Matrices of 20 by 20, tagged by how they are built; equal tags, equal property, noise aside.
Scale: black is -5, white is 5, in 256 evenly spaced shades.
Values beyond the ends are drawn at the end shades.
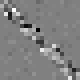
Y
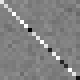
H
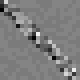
Y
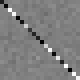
H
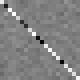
H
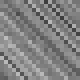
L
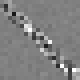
Y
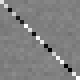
H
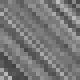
L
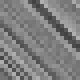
L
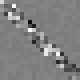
Y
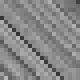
L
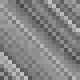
L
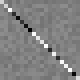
H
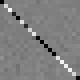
H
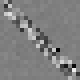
Y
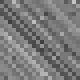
L
